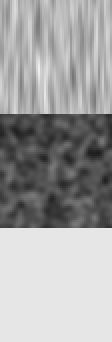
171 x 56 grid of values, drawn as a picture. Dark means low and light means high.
The table splits into 3 rows of 1 panel. Panel 1,1: high, streaked downward. Panel 2,1: low, blotchy. Panel 3,1: very high, flat.
